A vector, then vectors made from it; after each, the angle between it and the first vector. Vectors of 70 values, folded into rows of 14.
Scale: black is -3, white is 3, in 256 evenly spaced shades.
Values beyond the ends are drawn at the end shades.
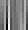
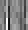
nearly opposite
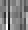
nearly opposite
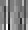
nearly opposite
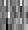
partly aligned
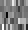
orthogonal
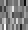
orthogonal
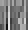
nearly parallel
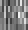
partly aligned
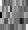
orthogonal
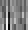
nearly opposite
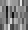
partly aligned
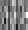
partly opposed
